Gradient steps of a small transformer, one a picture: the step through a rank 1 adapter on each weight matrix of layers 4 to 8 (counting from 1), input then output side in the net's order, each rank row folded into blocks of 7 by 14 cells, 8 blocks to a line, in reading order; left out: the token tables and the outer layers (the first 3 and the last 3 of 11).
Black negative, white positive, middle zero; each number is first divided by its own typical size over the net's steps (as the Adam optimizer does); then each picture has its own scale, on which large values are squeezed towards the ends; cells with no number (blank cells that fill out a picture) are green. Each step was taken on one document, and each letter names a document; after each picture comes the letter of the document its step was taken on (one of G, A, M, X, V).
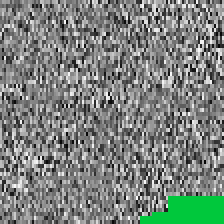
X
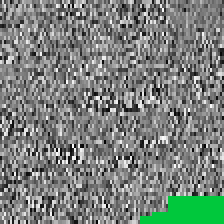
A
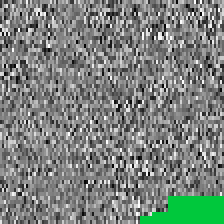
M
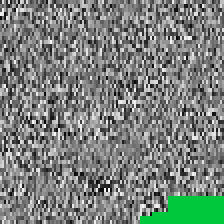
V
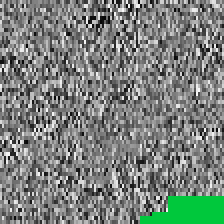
V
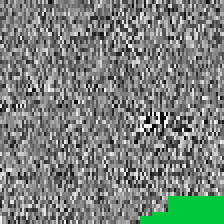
X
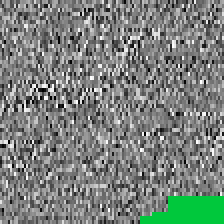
M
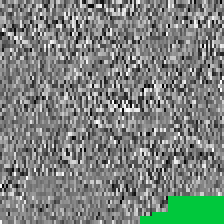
M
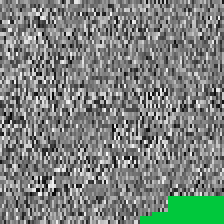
A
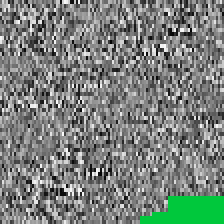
X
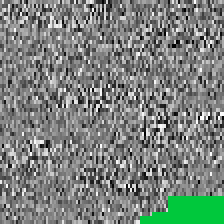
M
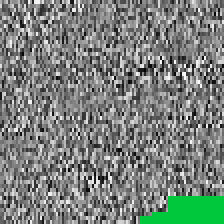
V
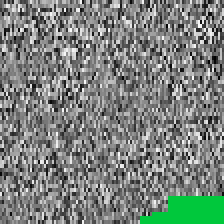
X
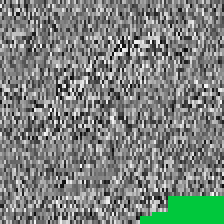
V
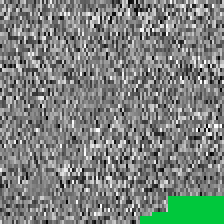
M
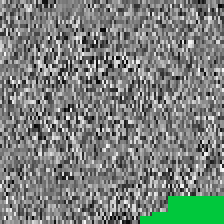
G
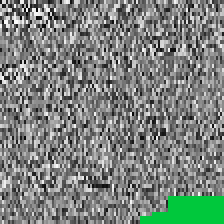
X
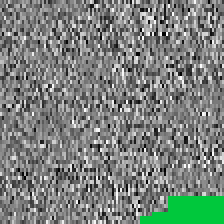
M
